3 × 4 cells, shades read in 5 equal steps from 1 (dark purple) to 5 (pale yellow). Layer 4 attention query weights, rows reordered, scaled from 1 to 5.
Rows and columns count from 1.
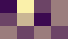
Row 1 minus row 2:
-1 1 1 0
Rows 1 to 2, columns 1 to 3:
1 5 2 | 2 4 1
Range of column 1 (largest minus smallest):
2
